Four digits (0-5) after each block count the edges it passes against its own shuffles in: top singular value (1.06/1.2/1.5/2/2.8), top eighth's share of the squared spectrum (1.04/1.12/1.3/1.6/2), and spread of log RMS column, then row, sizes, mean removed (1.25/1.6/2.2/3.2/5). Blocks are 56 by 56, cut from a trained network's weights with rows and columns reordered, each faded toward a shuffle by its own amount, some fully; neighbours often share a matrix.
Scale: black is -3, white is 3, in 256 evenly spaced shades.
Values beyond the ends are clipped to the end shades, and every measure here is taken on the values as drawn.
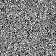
0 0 0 0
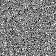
0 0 0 0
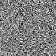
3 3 1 0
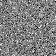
0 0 0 0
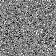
0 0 0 0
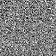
2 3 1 2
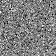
0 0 0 0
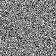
2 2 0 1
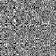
3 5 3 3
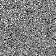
2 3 1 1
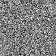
0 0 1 0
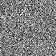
2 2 0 0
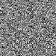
3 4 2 1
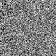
2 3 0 0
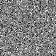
2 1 0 0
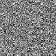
3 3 1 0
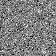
1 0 0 0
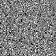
2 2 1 1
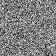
0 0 0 0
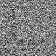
3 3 1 0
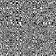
3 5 3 2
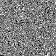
1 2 0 1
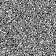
1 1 0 0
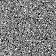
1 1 0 0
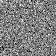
0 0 0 0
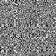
3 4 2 2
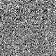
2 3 1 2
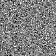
2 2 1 0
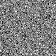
1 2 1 0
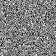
1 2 0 0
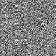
3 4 2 2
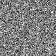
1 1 0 0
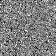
1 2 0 0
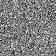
0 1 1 0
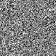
2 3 1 1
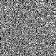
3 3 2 1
